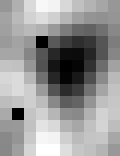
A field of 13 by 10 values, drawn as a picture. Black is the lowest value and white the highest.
Ninth with the lowest average: centre. Stripes: none. Ninth with the highest average: bottom middle. Grain: blotchy. Lone odd cells: 2, each lower than its neighbours.
